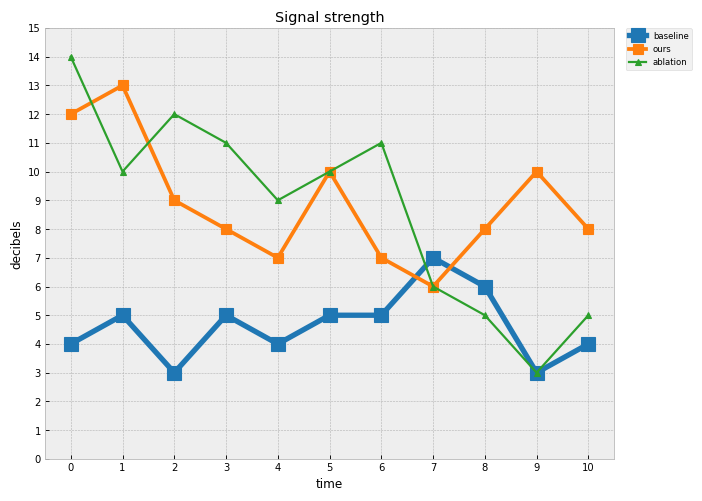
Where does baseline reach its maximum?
7
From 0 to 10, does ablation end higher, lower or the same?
lower
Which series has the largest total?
ours
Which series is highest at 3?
ablation
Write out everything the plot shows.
Title: Signal strength
x-axis: time, ticks 0 1 2 3 4 5 6 7 8 9 10
y-axis: decibels, ticks 0 1 2 3 4 5 6 7 8 9 10 11 12 13 14 15
Legend: baseline, ours, ablation
Values:
baseline: 4 5 3 5 4 5 5 7 6 3 4
ours: 12 13 9 8 7 10 7 6 8 10 8
ablation: 14 10 12 11 9 10 11 6 5 3 5
